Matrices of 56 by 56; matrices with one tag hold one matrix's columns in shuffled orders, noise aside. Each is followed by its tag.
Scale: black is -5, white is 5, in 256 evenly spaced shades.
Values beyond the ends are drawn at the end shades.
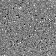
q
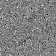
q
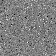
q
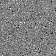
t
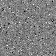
t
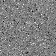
t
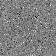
q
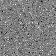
t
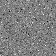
t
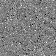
q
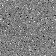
q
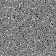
q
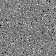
t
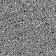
t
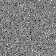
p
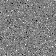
p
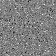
t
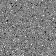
p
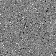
t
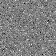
p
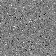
q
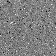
t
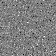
p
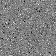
t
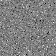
p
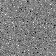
t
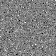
p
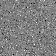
p
